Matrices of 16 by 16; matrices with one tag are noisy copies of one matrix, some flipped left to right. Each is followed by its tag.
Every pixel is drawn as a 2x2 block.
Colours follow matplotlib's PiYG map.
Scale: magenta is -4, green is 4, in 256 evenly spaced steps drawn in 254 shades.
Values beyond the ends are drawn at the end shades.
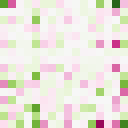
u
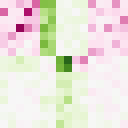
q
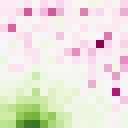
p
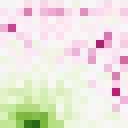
p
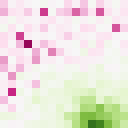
p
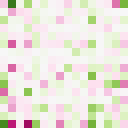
u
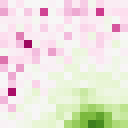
p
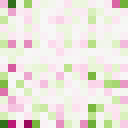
u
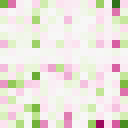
u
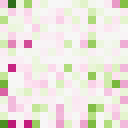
u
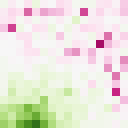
p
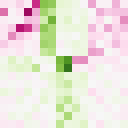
q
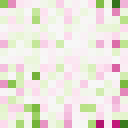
u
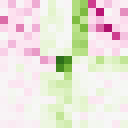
q
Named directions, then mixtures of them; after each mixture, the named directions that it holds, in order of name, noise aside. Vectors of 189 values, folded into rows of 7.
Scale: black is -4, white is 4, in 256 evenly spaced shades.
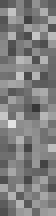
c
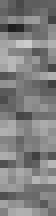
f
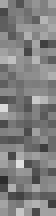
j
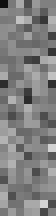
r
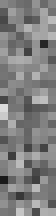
c, j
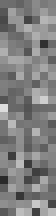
c, j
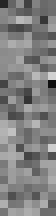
f, r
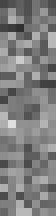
c, f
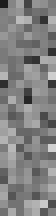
r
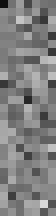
r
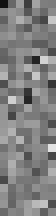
c, r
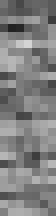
f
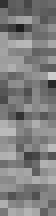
f, r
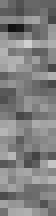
f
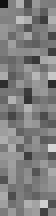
r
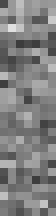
f, r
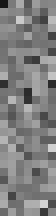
r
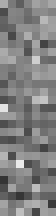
j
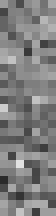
j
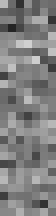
f, r
